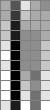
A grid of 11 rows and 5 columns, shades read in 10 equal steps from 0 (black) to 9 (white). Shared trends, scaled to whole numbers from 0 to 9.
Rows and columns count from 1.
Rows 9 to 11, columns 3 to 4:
7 5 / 8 4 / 9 4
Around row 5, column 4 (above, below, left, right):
5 5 5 7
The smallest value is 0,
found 6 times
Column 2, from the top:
3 2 1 1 0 0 0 0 0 0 1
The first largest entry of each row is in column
3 3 1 1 1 1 1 1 1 1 3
